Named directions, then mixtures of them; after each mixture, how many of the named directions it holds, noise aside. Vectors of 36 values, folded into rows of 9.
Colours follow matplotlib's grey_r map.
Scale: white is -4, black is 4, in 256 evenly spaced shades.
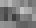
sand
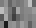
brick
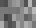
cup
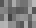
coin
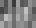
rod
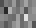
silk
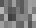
two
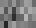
three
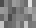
three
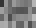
one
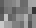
two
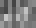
one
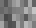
one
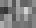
two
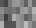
one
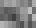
two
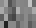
one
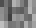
two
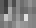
three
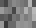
two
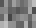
one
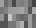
one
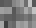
two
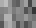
one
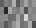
one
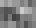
one
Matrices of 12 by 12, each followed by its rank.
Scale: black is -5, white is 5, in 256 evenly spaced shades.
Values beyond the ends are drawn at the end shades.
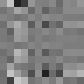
two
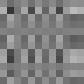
one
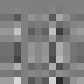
one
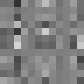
two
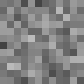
full rank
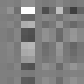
one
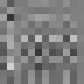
two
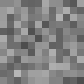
full rank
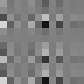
one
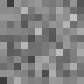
full rank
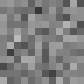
full rank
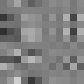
two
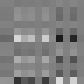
one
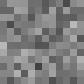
full rank
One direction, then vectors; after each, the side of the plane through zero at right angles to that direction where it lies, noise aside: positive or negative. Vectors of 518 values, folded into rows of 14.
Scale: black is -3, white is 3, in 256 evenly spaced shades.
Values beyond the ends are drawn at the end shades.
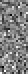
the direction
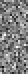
positive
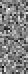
positive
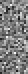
negative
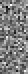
negative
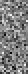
negative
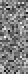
negative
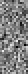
negative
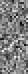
negative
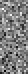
negative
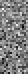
negative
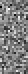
positive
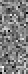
negative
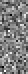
positive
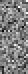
positive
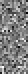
negative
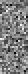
positive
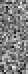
positive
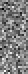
positive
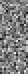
negative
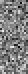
negative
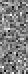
negative
